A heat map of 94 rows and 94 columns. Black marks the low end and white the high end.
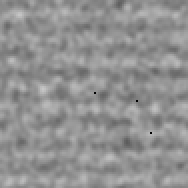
Stripes running across repeat 8 times from top to bottom. Three lone cells stand out, each far lower than its neighbours. A few values lie far out on both sides of the bulk. No seam splits the table. There is no overall slope.
